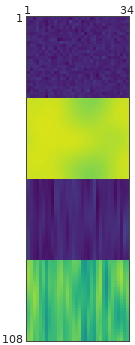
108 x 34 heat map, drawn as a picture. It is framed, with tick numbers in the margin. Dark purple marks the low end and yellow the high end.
It is made of 4 by 1 panels. Panel 1,1: very low, fine-grained, faint in contrast. Panel 2,1: very high, smooth, faint in contrast. Panel 3,1: very low, streaked downward, faint in contrast. Panel 4,1: high, streaked downward.
